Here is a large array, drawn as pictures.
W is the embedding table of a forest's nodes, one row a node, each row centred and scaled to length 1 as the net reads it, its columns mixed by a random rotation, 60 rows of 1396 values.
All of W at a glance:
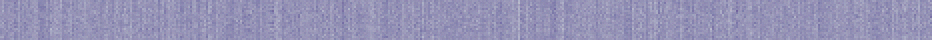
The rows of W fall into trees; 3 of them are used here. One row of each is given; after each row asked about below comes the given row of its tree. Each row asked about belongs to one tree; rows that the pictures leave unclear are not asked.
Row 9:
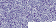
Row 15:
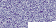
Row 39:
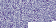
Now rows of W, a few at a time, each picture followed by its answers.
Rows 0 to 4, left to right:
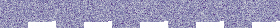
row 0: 15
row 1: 9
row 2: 39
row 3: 15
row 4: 39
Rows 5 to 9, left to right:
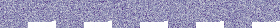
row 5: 15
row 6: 15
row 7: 9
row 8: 39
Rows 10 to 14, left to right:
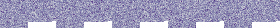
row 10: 15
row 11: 15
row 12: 15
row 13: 39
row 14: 39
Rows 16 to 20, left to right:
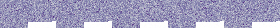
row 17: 15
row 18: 39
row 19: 15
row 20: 15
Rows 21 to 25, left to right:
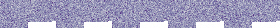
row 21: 39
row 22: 9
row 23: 39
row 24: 39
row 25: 9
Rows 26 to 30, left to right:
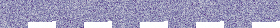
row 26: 9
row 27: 39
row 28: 15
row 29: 39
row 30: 39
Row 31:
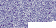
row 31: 39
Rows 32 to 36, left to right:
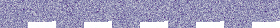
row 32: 15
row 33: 15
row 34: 9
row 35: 15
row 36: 15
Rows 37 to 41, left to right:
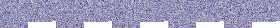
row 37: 39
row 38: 39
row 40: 15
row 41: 15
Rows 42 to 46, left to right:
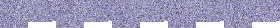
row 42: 39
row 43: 39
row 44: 39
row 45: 39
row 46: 9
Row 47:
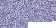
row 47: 39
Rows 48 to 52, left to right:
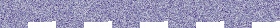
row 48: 9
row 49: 39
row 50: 15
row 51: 9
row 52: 15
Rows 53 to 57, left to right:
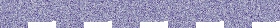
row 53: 39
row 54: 15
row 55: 15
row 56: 39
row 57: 9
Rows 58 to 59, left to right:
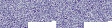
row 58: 39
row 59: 15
